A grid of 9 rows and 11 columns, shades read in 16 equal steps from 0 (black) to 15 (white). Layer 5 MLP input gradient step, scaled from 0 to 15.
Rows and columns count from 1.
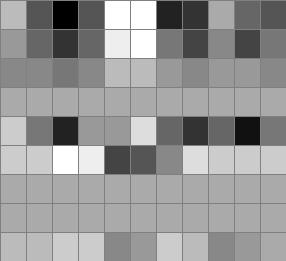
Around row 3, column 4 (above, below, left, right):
6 10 7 11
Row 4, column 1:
10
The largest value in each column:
12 12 15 14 15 15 12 13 12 12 12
